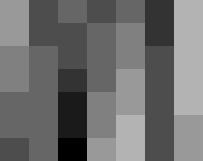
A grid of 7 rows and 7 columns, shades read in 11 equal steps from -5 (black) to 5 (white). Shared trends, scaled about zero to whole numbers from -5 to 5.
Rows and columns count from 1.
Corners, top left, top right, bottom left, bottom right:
1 2 -2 1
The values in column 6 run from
-3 to -2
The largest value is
2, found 7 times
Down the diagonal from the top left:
1 -2 -2 -1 1 -2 1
